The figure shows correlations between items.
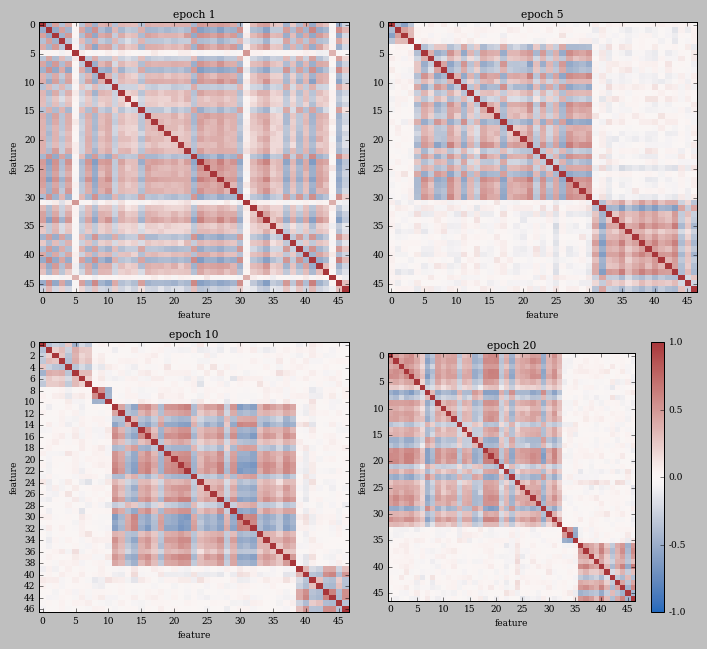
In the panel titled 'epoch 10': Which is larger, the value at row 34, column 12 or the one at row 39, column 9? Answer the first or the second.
the first
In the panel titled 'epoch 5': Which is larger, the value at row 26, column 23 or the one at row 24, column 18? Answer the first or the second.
the second
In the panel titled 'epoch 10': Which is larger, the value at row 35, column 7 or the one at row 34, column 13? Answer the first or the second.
the first
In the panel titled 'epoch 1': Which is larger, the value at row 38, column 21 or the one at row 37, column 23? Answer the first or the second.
the second
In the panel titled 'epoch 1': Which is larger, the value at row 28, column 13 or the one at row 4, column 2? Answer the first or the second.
the second
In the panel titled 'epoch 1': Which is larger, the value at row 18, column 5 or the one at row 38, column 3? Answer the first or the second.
the first
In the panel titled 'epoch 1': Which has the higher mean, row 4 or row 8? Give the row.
4
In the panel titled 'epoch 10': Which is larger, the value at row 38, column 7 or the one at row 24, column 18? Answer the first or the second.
the first
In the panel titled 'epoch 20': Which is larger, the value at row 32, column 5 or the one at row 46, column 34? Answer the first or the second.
the first
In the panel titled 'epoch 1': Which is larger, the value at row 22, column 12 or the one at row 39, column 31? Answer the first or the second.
the first
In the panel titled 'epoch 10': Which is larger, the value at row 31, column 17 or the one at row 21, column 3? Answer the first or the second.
the second
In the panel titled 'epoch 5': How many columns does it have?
47
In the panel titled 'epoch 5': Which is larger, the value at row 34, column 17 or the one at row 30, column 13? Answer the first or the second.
the first
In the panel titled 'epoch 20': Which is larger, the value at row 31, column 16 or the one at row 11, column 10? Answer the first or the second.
the second
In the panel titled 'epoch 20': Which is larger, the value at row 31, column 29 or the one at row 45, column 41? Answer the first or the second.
the second
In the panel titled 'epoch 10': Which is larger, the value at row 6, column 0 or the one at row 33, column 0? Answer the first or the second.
the second
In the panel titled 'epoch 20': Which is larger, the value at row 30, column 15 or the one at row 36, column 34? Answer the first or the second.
the first
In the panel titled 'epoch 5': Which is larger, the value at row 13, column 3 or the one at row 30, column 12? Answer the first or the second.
the second
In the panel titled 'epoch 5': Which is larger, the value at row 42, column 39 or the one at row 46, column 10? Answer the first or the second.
the first
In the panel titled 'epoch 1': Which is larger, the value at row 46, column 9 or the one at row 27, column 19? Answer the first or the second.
the second
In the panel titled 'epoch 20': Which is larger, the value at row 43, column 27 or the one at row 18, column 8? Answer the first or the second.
the first
